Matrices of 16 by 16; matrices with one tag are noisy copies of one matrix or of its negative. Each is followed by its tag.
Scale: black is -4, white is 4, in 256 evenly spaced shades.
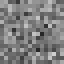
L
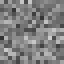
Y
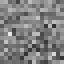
L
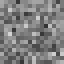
L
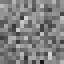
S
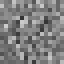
S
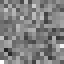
Y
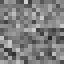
Y
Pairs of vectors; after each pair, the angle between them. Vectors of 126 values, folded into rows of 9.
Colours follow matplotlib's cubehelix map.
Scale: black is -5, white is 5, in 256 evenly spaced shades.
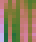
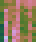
nearly opposite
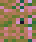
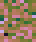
orthogonal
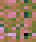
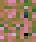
nearly parallel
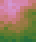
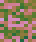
orthogonal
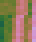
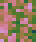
partly opposed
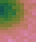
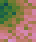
nearly parallel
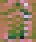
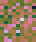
orthogonal
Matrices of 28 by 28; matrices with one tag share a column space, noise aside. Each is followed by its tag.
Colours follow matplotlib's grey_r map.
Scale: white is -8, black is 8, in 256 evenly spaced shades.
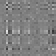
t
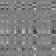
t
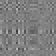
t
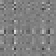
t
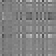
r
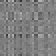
r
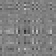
t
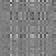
r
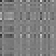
r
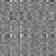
r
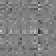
t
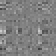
t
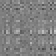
t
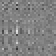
t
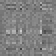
t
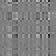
r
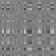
t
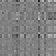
r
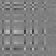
t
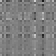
r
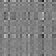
r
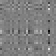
t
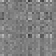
r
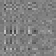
t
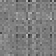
r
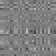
t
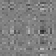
t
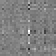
t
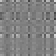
r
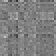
r
